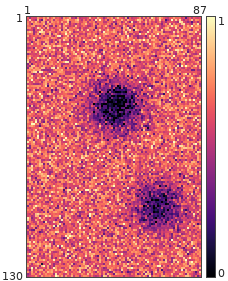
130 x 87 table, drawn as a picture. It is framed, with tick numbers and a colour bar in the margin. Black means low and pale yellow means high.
Neither half mirrors the other. On average the colour sits 60% of the way up the scale. There are two dips.
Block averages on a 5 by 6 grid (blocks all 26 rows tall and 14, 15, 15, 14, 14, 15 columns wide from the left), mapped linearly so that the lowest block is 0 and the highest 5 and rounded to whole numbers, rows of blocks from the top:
5 5 5 5 5 5 | 5 4 1 0 4 5 | 5 5 4 4 5 5 | 5 5 5 3 0 3 | 5 5 5 5 4 5
